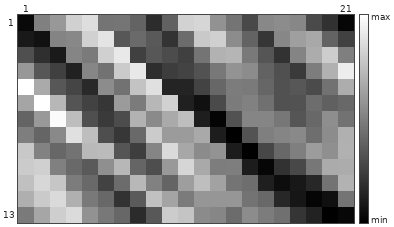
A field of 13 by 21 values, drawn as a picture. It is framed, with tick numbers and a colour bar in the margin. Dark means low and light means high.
Grain: diagonal, down to the right. Calmest part: middle right. Ninth with the lowest average: bottom right. Mirror symmetry: none.
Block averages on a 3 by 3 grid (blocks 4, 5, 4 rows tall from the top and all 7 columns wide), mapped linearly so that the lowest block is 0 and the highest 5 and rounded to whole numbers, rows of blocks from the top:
3 3 3 | 4 3 3 | 5 4 0
